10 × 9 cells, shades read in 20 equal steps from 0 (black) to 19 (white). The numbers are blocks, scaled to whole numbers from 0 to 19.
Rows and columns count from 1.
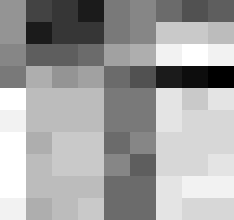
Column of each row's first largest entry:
1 7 8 2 1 1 1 1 1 1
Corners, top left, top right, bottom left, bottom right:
11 7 18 16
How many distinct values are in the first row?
9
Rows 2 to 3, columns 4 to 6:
4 9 10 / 8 12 13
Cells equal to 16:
9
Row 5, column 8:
15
